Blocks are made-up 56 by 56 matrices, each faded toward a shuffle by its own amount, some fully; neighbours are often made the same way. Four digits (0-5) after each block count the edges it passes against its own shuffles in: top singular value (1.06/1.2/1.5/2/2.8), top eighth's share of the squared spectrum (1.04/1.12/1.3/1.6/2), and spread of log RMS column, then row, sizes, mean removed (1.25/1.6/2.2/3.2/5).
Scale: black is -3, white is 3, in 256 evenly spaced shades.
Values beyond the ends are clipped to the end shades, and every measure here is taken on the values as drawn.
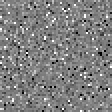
0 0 0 0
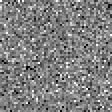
1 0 0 0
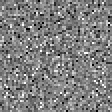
0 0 0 0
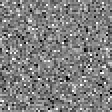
1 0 0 0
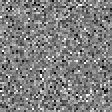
3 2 0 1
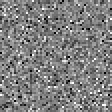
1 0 0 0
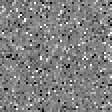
0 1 0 0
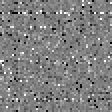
2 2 0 1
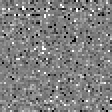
2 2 0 1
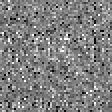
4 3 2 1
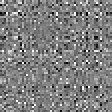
4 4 3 3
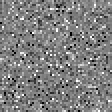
1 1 0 0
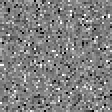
1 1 0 0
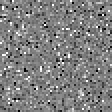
0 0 0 0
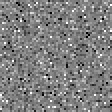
0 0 0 0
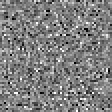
1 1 0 2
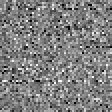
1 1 0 3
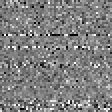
2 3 0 3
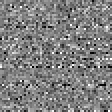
1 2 0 3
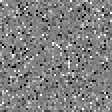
2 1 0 0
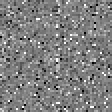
3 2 1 0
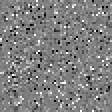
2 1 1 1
